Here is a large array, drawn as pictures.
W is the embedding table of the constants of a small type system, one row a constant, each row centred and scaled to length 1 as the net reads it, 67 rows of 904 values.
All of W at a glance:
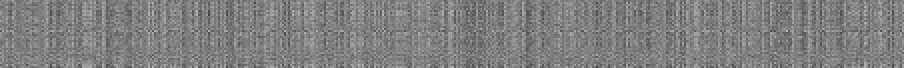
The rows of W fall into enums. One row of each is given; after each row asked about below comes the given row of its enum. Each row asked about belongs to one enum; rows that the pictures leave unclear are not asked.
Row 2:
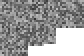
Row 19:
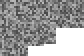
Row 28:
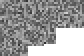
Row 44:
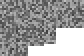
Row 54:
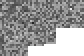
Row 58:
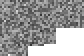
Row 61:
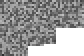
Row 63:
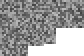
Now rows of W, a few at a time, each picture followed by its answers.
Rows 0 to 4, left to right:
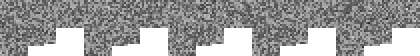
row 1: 61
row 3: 44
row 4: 54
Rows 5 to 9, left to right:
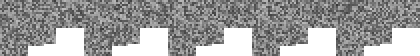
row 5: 63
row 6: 2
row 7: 19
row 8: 19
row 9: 54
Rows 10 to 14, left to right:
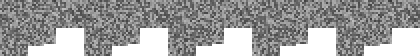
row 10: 63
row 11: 63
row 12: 44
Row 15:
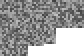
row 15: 63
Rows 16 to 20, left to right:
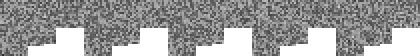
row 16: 61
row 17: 44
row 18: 44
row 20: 28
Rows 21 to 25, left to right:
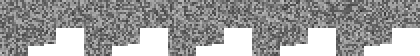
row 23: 19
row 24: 2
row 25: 54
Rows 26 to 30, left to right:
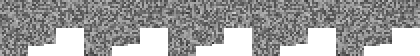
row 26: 63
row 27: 61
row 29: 63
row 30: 61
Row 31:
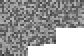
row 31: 61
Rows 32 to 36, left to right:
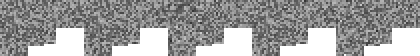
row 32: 44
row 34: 54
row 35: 44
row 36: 58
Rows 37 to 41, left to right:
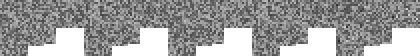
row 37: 63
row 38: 19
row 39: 44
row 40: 19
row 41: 54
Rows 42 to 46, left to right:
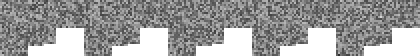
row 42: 2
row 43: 19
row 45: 19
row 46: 61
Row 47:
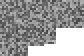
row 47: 44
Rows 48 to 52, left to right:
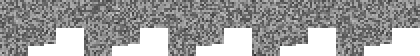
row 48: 44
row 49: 54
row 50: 63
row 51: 61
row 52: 44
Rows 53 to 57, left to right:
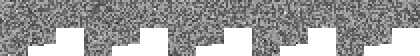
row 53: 58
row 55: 61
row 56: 28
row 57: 63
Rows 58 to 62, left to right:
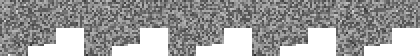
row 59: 61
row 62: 58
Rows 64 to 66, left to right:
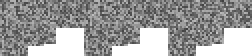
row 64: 19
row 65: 19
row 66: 63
